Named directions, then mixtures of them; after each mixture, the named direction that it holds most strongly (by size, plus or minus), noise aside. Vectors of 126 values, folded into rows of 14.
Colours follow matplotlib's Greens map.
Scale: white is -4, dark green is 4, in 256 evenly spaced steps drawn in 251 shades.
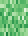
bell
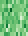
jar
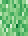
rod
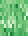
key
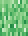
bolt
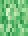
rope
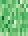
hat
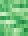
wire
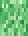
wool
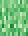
bolt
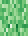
rod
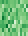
hat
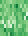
key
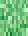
bell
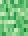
wire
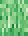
key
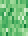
bell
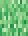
bolt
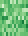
bell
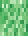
wool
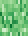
bolt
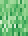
bolt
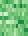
wire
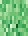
rod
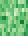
rope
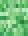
wire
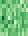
hat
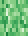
rope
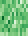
hat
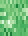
key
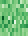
hat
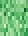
bell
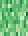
jar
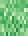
bell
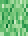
jar
